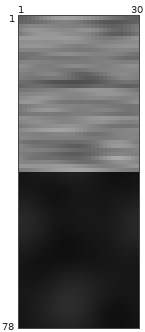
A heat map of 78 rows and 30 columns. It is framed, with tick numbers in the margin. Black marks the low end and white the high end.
It is made of 2 by 1 panels. Panel 1,1: middling, streaked across. Panel 2,1: very low, smooth, faint in contrast.
